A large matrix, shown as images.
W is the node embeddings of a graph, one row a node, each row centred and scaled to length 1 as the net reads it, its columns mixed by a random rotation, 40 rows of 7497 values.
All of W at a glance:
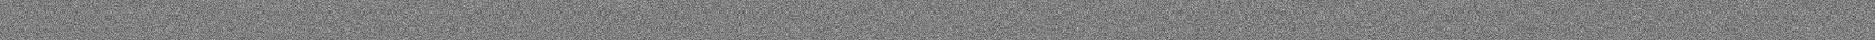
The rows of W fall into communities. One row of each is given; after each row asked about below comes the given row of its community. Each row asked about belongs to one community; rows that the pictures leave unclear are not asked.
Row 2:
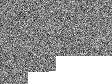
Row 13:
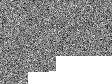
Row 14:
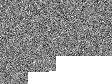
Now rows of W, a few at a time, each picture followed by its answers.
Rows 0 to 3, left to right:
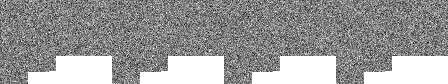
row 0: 2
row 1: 14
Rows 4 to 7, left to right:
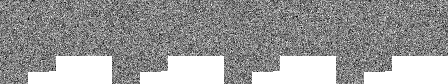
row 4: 13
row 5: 2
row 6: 2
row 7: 13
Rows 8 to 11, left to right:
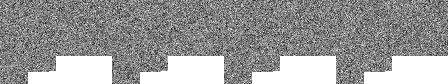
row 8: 14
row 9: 2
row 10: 13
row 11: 13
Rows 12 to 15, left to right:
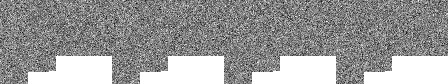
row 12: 13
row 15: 13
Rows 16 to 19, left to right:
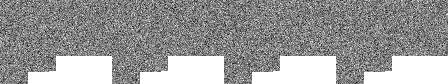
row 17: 14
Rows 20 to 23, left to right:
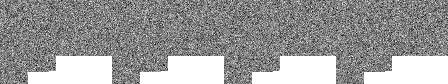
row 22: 2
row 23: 2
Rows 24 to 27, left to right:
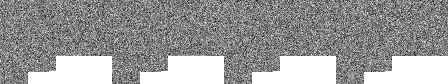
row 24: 13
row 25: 2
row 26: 13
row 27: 14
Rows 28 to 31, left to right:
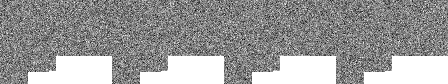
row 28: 14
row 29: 2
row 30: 14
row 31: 2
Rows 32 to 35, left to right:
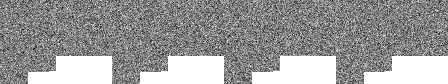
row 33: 13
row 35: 13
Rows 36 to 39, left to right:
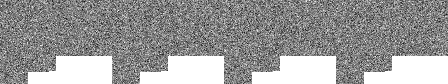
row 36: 14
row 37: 13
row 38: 13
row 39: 2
